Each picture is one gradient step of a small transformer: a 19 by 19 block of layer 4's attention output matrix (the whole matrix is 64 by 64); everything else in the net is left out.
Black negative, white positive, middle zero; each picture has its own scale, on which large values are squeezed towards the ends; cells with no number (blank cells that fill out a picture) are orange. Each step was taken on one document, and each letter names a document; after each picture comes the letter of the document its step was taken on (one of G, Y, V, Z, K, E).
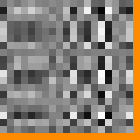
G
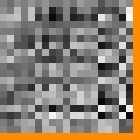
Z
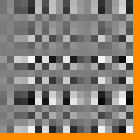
Z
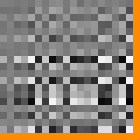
Z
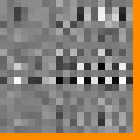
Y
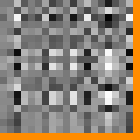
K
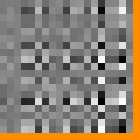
Z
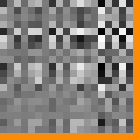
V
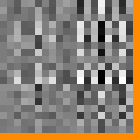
Y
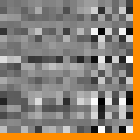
Z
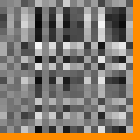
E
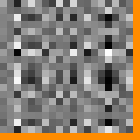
K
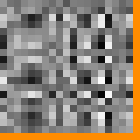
G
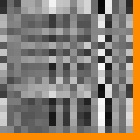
G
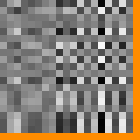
Y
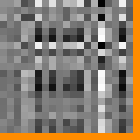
E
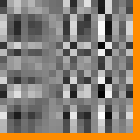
G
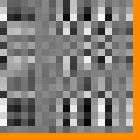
G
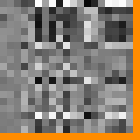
E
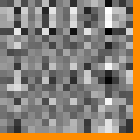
K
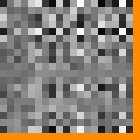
V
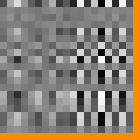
Y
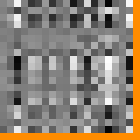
K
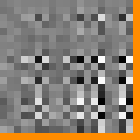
Z
